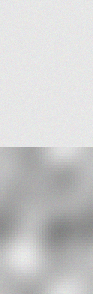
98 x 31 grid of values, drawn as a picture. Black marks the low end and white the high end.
It is made of 2 by 1 panels. Panel 1,1: very high, flat. Panel 2,1: high, smooth.
